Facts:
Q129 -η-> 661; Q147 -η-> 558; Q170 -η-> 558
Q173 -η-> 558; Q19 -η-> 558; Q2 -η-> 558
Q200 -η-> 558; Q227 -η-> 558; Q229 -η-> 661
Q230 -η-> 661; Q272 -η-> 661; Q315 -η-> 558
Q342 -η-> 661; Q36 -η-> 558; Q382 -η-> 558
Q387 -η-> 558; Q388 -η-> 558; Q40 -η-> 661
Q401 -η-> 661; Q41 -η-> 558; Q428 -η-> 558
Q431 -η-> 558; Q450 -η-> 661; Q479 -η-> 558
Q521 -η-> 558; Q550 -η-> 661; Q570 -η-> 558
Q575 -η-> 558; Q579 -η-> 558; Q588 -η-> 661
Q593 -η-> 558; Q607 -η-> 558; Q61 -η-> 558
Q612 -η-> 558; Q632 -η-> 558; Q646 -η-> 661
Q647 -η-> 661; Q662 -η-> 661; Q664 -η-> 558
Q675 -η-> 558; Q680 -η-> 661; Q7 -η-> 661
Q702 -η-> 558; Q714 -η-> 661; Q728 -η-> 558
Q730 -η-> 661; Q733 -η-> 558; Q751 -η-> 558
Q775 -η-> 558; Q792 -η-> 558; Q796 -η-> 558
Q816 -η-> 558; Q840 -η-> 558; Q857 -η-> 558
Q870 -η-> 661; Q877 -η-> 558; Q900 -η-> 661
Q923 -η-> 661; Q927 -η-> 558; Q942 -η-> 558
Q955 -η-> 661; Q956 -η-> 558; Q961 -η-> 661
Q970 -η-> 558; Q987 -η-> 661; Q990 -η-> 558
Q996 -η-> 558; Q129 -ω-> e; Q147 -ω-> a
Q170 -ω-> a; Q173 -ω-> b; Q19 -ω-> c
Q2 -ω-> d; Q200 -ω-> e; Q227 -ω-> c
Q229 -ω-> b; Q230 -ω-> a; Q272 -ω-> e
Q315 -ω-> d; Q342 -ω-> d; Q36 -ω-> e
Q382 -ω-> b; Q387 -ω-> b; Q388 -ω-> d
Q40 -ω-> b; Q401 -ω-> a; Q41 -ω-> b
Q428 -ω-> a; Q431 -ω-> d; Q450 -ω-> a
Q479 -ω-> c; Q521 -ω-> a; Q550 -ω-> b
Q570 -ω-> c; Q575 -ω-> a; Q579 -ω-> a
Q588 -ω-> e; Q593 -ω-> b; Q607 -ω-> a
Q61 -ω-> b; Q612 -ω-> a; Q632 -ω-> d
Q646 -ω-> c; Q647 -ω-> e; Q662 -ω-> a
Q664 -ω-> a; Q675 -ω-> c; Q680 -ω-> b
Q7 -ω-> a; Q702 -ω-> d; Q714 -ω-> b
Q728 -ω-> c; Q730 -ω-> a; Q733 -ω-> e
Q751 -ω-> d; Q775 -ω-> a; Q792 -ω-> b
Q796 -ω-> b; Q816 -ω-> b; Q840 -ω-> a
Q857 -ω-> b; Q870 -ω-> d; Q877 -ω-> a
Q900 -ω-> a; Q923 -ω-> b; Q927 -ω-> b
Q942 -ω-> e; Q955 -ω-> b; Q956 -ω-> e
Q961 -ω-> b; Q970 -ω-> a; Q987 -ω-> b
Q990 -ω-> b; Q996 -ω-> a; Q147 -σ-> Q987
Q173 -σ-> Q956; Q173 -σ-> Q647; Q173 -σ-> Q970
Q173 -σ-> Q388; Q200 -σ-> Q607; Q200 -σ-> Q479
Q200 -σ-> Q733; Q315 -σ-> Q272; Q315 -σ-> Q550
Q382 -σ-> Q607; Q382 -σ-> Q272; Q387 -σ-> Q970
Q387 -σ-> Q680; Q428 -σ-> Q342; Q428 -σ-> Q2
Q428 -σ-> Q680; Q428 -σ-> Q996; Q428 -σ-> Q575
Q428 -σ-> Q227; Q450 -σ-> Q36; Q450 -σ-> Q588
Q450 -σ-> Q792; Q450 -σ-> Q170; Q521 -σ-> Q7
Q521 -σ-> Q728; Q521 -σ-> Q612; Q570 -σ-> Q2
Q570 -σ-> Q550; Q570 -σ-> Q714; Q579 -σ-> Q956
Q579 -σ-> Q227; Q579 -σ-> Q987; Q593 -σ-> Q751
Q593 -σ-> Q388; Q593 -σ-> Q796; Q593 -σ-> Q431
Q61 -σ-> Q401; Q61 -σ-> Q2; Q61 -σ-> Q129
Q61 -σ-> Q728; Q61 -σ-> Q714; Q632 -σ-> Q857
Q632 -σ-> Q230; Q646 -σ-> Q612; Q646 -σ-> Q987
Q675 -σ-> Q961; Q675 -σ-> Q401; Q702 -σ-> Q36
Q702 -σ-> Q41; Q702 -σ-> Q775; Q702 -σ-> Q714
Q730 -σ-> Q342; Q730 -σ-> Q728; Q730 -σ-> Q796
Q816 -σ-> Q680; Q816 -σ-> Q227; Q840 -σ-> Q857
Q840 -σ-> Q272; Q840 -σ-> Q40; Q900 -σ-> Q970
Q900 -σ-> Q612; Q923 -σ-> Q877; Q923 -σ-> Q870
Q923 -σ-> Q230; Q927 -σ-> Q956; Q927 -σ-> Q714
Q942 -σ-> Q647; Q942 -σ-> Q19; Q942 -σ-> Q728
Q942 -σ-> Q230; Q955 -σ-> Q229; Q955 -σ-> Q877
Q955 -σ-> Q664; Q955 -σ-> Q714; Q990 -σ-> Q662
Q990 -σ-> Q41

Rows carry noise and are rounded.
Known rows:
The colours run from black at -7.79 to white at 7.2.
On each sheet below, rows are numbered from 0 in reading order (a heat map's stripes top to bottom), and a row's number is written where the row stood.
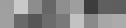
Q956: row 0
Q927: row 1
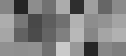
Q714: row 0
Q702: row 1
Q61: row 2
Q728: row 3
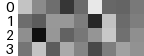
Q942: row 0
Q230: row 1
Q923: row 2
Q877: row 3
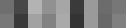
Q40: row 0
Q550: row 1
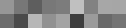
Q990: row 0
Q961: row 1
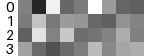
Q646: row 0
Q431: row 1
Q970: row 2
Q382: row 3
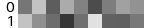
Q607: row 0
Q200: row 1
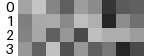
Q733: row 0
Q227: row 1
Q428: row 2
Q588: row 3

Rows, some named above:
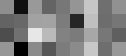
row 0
Q923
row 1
Q662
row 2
Q987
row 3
Q955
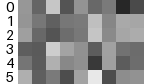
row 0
Q647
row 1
Q990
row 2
Q927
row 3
Q680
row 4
Q870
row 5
Q675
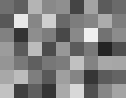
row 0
Q342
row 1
Q612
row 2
Q730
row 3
Q129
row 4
Q990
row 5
Q36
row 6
Q570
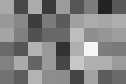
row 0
Q272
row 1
Q840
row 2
Q632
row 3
Q900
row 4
Q521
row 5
Q342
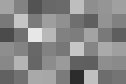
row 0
Q632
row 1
Q388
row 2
Q987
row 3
Q593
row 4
Q2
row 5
Q7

